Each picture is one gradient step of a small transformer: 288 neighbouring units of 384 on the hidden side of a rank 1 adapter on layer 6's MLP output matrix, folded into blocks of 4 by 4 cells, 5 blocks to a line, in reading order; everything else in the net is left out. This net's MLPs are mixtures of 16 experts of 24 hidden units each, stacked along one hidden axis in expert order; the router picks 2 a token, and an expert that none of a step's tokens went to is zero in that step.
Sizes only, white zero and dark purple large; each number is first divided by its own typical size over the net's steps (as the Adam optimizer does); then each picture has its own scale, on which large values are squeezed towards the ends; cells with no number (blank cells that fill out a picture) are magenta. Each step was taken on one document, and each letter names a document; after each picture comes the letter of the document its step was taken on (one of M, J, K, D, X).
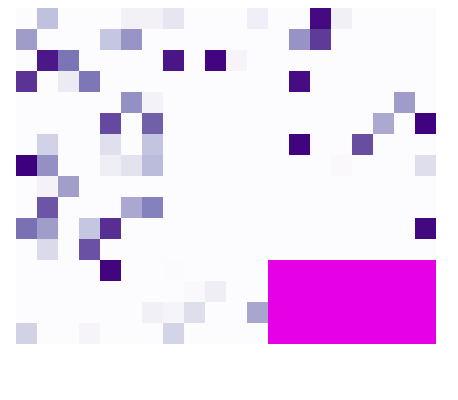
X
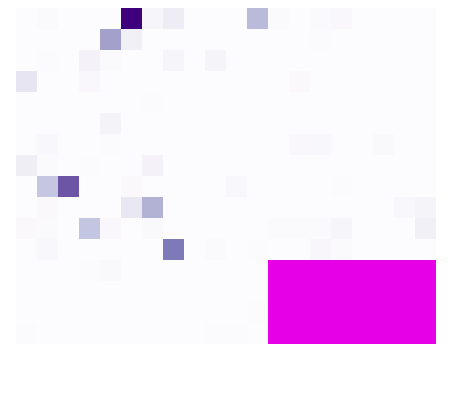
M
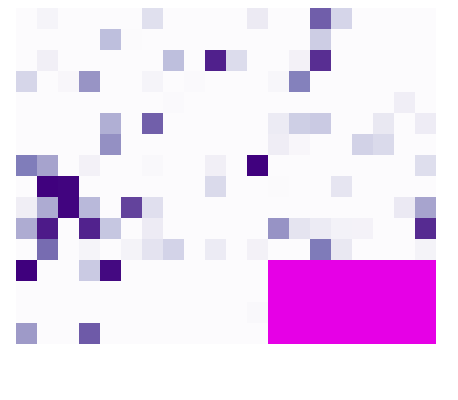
X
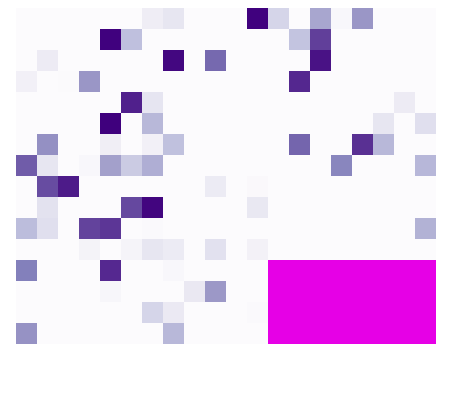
X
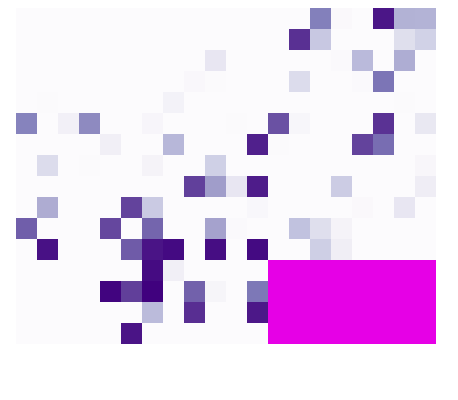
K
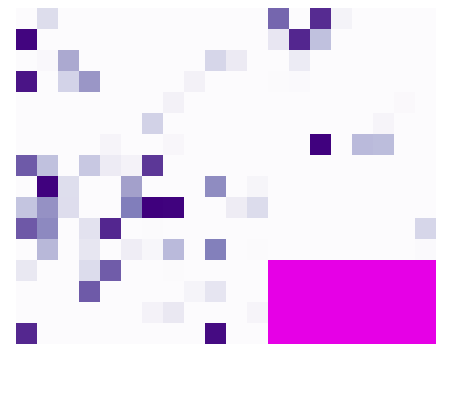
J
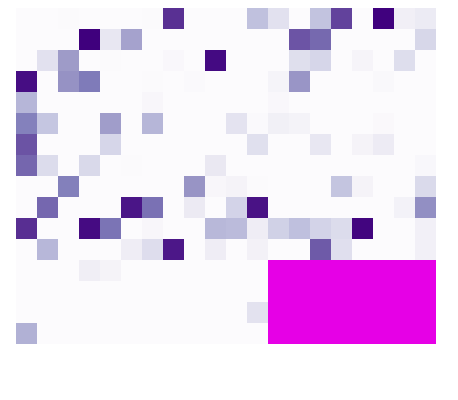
M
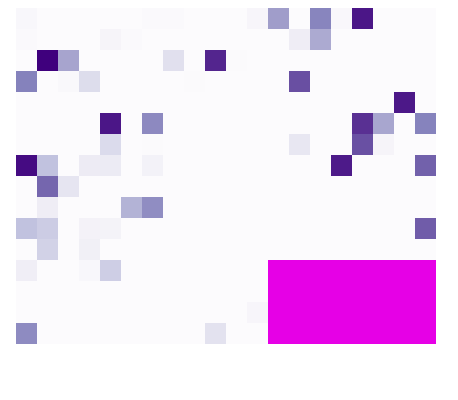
X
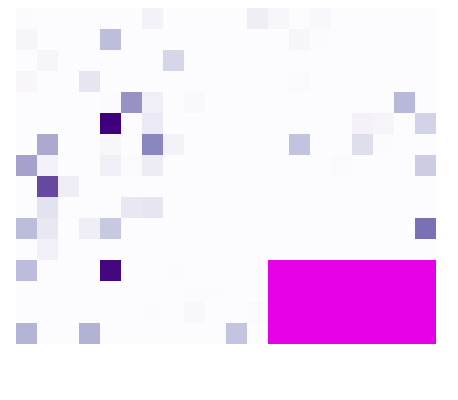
X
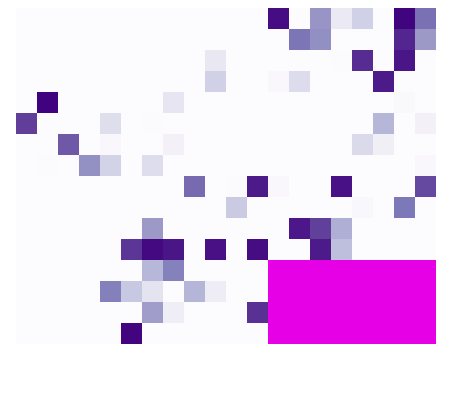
K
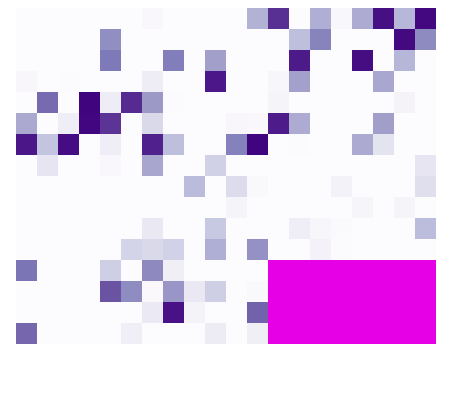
K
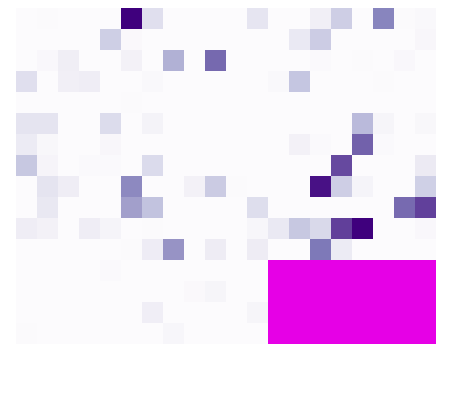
M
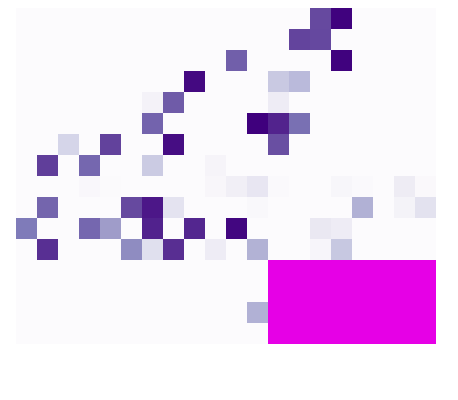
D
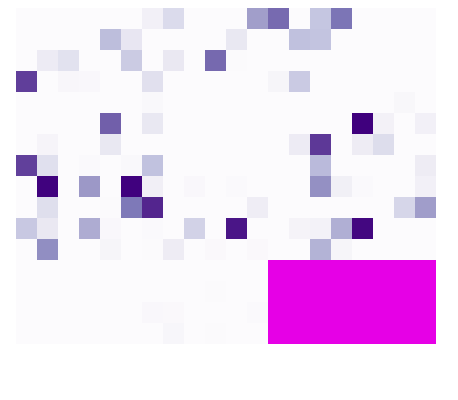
M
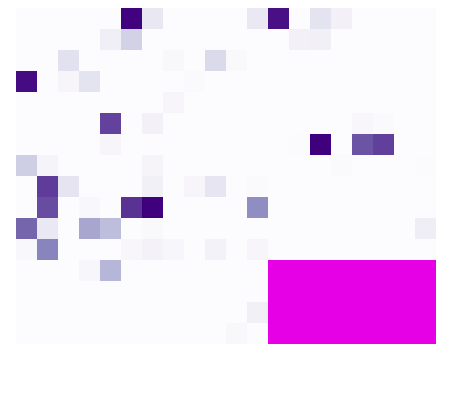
M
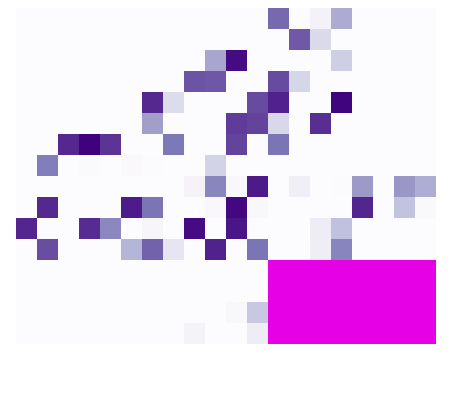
D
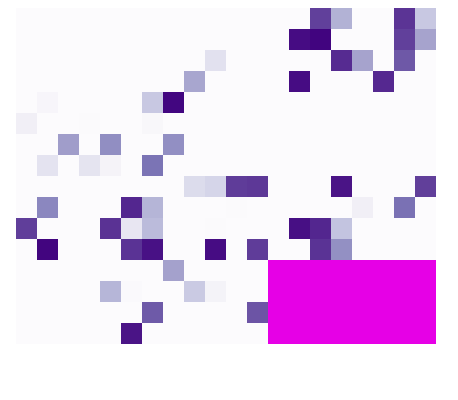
K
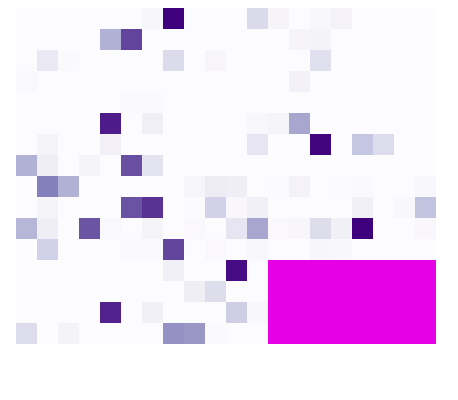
M
